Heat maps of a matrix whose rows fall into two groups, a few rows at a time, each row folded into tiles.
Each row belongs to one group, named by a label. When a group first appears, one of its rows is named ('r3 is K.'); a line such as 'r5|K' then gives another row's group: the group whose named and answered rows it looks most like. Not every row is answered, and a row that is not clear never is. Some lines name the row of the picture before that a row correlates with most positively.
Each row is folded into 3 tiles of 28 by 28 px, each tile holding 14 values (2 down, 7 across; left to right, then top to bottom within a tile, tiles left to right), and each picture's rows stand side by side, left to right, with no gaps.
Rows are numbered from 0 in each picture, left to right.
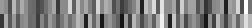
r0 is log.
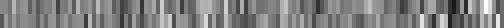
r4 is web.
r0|log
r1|log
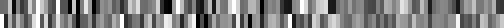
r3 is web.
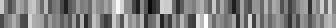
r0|web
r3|log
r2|web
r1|web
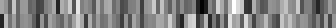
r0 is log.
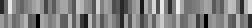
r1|log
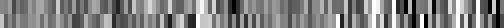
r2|web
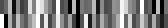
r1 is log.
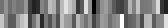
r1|web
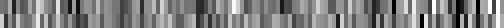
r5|log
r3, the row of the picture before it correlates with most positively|0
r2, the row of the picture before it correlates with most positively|0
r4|log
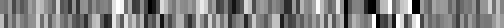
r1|web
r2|web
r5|log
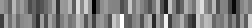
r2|web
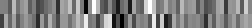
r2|log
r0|log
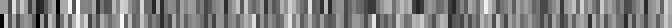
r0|log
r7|log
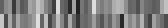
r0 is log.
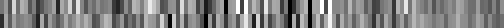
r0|log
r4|log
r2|log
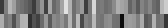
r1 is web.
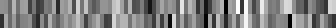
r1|web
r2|log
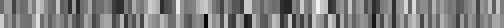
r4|log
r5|log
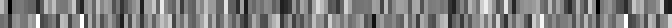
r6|web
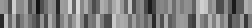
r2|web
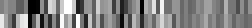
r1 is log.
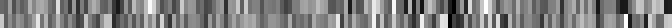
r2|log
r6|log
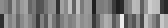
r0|log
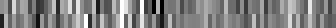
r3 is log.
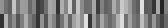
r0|log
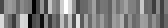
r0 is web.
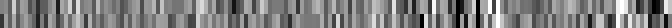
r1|log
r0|log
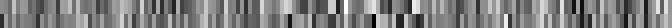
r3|web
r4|web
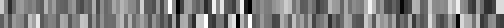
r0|web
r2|web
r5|web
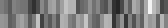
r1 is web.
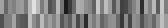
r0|web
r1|log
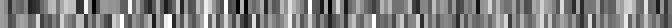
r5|log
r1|web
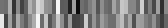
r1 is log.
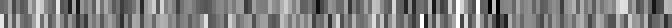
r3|web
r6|log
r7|web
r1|log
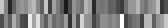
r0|web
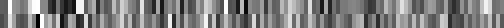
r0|web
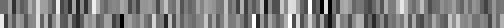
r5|web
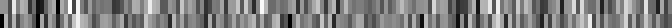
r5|log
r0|log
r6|log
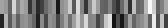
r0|log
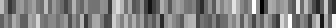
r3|web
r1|web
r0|web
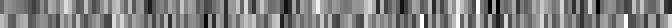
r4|web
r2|log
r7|web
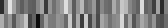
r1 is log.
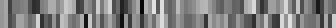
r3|web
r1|log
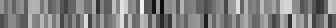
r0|web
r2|log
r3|web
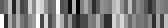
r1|web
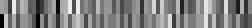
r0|log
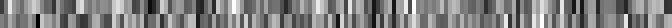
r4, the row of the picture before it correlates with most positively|0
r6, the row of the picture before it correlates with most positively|2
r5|web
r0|web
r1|web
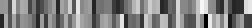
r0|log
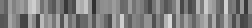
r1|web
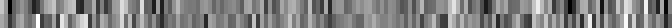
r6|web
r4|web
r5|web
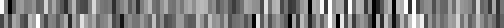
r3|log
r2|web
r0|web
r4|log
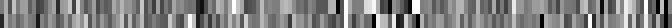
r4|web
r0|log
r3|web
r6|web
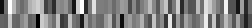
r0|web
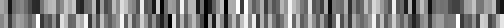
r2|log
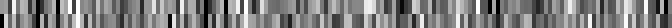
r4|web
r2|log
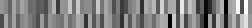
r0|log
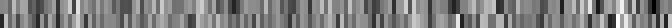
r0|log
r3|log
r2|web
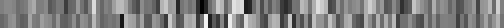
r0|web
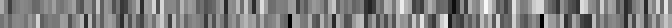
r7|log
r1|log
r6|web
